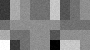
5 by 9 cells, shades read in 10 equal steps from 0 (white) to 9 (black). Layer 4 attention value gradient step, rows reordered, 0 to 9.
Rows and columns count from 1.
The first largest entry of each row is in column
1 1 1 6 6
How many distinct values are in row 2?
6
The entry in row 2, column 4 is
5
